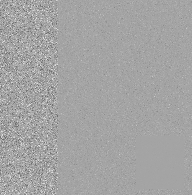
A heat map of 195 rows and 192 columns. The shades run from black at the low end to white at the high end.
No row or column stands out. The bottom right is the smoothest part. The right part is calmer, past a seam about 30% of the way across. In the bottom right lies a patch that is calmer than the rest.
